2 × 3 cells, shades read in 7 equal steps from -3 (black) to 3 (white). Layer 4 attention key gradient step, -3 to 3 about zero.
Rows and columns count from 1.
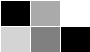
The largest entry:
3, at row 1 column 3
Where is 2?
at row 2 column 1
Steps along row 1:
up up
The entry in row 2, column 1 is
2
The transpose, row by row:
-3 2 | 1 0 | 3 -3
